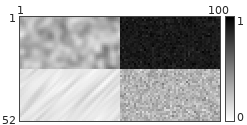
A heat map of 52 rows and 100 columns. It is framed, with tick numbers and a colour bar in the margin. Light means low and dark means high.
It is made of 2 by 2 panels. Panel 1,1: low, blotchy. Panel 1,2: very high, fine-grained, faint in contrast. Panel 2,1: very low, slanting up to the right, faint in contrast. Panel 2,2: low, fine-grained.
